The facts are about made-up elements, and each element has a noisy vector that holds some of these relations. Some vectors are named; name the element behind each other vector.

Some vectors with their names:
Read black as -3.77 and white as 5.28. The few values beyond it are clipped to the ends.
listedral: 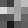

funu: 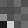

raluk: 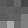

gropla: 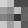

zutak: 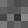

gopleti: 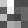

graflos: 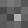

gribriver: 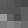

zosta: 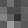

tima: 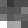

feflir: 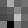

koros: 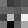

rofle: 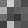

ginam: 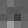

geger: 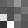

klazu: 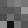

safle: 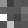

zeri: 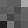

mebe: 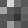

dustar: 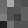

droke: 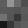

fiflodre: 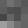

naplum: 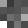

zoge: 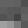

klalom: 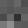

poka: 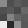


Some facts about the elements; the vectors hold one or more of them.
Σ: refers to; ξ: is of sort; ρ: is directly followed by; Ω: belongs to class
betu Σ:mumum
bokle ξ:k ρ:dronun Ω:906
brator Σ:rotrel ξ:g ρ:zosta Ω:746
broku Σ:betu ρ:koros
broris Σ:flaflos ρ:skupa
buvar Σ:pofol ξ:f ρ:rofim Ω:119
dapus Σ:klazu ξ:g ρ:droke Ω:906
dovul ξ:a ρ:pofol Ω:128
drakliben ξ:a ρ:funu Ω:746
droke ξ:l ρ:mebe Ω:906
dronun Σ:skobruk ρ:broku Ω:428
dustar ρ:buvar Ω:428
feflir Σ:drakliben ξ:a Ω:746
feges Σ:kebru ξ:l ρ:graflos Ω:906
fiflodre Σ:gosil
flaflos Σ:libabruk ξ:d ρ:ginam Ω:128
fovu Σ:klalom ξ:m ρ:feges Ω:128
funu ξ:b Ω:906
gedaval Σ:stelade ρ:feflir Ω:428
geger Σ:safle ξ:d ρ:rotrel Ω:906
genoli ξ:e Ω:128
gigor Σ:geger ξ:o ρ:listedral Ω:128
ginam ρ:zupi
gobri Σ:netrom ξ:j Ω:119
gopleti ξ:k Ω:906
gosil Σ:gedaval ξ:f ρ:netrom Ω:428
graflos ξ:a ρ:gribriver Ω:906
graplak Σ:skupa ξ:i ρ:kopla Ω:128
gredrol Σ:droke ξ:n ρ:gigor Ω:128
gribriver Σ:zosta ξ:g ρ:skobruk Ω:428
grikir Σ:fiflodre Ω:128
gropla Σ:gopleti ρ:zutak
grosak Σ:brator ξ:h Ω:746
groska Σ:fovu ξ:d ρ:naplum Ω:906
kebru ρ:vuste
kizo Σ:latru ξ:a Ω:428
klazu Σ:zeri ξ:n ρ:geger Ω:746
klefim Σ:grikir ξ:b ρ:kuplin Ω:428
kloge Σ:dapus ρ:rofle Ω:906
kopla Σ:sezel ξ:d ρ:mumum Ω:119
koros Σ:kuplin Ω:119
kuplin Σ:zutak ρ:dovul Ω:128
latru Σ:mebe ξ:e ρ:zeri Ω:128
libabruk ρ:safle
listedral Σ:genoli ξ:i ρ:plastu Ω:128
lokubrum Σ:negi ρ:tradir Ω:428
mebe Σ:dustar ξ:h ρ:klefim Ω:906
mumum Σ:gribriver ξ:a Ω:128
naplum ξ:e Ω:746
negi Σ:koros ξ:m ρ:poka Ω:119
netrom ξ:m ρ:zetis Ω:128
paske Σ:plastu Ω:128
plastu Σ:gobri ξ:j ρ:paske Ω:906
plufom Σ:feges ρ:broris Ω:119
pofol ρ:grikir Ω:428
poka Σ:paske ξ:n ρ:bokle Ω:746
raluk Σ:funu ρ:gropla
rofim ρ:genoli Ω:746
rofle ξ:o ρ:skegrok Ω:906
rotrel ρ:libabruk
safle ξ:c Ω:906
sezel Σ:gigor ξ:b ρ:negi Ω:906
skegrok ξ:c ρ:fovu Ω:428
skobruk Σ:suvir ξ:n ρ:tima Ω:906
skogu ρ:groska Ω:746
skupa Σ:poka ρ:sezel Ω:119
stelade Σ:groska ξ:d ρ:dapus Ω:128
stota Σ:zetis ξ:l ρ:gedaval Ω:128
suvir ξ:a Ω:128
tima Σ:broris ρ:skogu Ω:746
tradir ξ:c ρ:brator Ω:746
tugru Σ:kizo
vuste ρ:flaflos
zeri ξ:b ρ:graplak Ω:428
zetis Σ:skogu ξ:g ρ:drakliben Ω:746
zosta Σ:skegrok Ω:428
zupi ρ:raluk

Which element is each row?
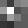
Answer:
genoli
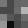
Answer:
tradir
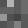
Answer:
dapus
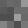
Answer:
klefim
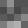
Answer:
bokle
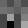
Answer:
kuplin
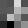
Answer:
gredrol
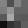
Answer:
netrom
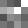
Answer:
plufom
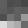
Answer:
broku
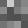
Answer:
kloge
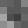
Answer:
plastu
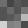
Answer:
groska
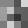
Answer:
kebru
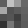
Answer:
gosil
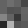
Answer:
rotrel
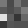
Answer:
skegrok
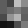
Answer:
stelade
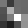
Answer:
dovul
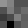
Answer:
drakliben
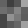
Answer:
skupa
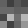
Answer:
grikir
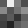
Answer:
lokubrum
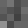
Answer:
rofim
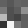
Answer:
broris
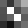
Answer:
suvir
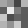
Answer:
feges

